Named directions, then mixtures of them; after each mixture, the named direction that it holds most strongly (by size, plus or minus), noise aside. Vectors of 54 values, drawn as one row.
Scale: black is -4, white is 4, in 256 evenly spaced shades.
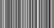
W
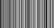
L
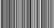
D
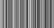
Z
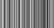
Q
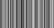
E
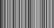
Z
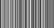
D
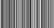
D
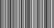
L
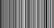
L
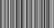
E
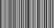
L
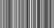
Z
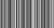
D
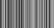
E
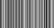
W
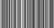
E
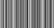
Z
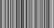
E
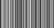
D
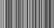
W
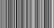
E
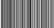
D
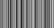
E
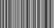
Z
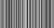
W
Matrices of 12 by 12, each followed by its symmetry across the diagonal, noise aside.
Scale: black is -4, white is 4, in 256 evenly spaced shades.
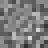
symmetric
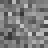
neither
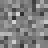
antisymmetric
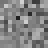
neither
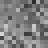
antisymmetric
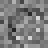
symmetric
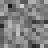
neither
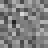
antisymmetric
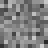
antisymmetric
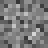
symmetric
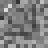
symmetric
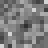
symmetric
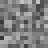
antisymmetric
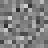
antisymmetric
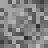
symmetric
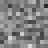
neither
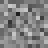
neither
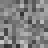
neither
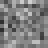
antisymmetric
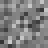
antisymmetric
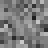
neither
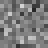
neither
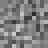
antisymmetric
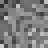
symmetric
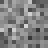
symmetric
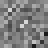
symmetric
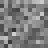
neither
